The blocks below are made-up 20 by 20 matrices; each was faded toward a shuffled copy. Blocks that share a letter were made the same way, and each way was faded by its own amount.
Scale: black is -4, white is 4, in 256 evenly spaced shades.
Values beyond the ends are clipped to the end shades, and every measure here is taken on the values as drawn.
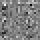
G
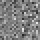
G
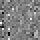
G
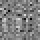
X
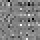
X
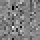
G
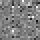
X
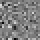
X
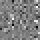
X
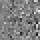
G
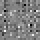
X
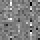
G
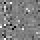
X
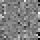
G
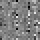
G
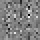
G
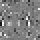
X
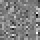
G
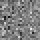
G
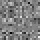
X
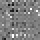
X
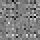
X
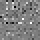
X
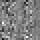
G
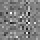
X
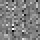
G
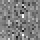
G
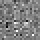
X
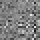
X
